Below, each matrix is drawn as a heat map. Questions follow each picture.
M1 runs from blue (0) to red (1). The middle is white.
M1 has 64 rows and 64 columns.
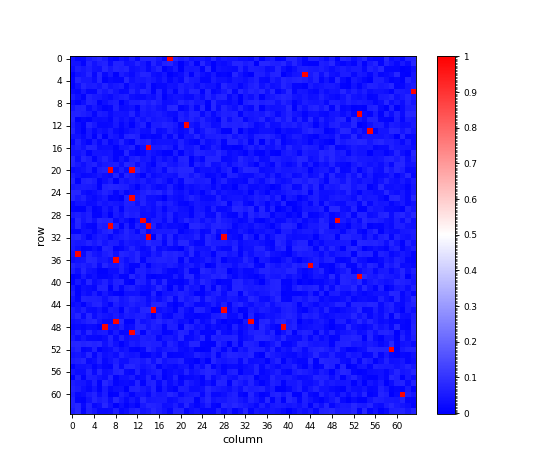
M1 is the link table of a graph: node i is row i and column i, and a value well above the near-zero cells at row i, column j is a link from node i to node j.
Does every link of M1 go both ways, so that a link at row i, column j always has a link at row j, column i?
no
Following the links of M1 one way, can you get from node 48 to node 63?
yes
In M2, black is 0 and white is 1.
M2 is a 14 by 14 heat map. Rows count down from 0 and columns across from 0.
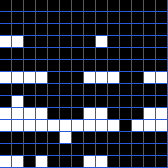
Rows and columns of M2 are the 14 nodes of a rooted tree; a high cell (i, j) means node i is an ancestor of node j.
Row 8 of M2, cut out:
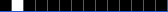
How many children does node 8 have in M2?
1
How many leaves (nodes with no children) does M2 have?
7
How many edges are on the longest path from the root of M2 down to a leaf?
6
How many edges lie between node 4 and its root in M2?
1
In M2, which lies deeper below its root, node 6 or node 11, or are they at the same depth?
the same depth
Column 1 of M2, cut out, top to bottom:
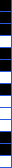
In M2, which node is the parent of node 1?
8
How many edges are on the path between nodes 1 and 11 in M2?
7
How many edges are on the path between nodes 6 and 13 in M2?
2
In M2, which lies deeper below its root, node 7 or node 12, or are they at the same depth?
node 7
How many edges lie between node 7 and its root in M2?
4
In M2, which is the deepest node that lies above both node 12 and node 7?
9
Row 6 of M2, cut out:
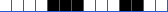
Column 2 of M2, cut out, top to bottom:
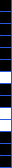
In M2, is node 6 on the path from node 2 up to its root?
yes
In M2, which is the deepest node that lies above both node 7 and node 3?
13
